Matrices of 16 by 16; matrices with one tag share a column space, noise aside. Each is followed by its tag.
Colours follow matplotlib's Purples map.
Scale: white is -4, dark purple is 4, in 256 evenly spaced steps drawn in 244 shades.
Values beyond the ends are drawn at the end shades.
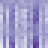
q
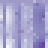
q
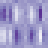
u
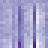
q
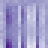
q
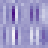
u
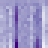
q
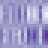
u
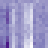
q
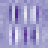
u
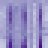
q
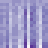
q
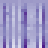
q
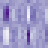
u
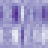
u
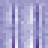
q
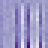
q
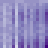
q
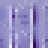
q
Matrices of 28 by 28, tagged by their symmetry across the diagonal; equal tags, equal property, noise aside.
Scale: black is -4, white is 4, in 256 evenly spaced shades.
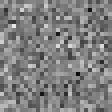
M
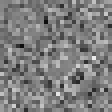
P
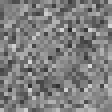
P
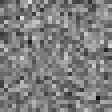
M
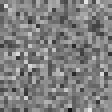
M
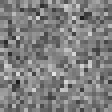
P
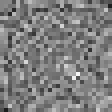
P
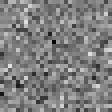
M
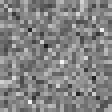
P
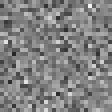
M
